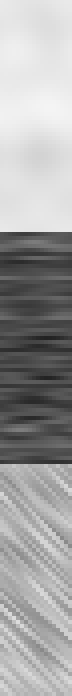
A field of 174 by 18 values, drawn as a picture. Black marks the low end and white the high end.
The table splits into 3 rows of 1 panel. Panel 1,1: very high, smooth, faint in contrast. Panel 2,1: low, streaked across. Panel 3,1: high, slanting down to the right.
